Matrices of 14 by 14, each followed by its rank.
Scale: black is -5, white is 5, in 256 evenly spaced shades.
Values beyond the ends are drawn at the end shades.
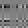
one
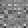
three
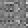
three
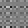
one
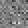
three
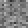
three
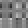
one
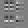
one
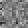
three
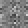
three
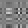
one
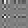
one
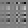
one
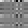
one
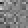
three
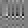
one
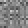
three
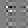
one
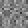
three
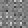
three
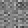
three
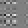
one
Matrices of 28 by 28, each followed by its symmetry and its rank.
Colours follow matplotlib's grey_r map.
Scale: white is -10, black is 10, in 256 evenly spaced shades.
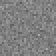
neither, full rank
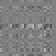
neither, rank two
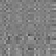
neither, rank three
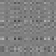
neither, rank two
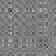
symmetric, rank three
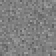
antisymmetric, full rank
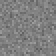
antisymmetric, full rank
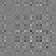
symmetric, rank two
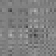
symmetric, rank three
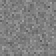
neither, full rank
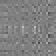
neither, rank three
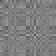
symmetric, rank three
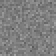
neither, full rank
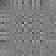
symmetric, rank three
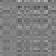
neither, rank two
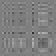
symmetric, rank two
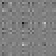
symmetric, rank two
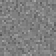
antisymmetric, full rank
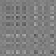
symmetric, rank two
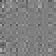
neither, rank three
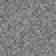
neither, full rank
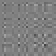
symmetric, rank two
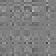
neither, rank three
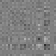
symmetric, rank three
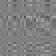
neither, rank two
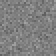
antisymmetric, full rank
